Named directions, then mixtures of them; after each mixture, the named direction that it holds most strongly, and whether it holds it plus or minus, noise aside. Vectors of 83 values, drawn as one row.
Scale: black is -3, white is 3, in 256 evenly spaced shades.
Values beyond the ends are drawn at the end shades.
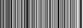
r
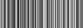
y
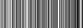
r, minus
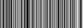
r, plus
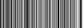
r, plus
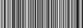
r, minus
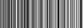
r, plus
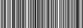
r, minus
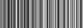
y, plus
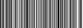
r, plus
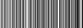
r, minus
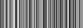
y, minus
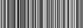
y, plus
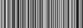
y, plus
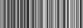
y, plus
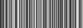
y, minus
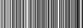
r, minus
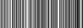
r, minus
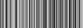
y, minus
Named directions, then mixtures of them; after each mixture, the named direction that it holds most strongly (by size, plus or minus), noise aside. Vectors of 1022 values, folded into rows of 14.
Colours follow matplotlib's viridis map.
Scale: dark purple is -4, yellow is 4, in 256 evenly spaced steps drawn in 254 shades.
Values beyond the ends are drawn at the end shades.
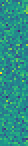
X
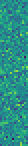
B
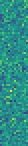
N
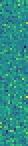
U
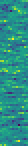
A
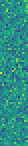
X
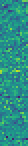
B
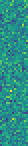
N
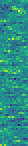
A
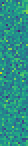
X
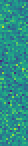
N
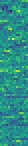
A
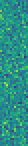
U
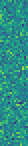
B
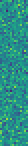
N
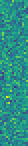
N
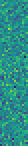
B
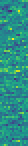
A
